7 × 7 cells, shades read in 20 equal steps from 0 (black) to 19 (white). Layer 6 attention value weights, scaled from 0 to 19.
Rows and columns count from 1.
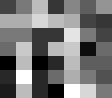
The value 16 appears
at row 2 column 3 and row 7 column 6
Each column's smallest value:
0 9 0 0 10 1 4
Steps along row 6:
up down up up down down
